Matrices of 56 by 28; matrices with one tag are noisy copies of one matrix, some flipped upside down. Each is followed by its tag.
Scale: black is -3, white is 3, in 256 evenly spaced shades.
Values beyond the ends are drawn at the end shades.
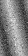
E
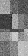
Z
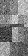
Z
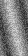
E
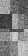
Z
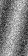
E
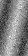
E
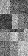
Z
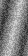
E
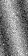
E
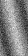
E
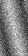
E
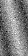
E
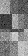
Z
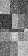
Z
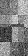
Z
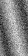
E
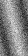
E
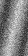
E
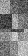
Z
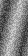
E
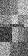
Z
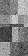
Z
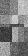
Z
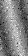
E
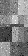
Z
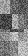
Z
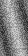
E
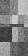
Z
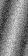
E
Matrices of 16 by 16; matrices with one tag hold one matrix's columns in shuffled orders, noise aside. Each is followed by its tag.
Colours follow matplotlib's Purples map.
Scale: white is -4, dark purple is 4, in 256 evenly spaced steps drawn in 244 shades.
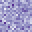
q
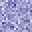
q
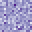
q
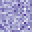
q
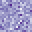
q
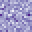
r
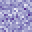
r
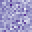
q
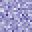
r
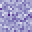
r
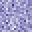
q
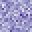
r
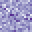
r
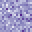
r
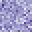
q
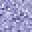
r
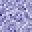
r
